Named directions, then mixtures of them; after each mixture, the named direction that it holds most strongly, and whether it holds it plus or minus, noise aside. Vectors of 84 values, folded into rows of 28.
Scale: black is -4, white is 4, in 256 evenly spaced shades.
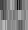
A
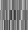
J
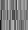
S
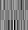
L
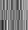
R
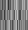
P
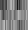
A, plus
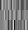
L, plus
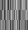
P, plus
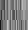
S, plus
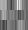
A, minus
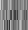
J, plus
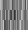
J, plus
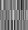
L, plus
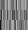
S, plus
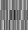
J, plus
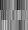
A, plus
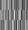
P, minus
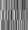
P, minus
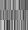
R, minus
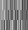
P, minus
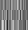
R, minus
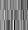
L, plus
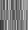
R, plus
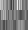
A, minus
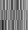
R, plus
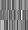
J, plus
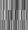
P, minus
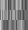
S, minus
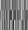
J, plus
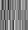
P, plus
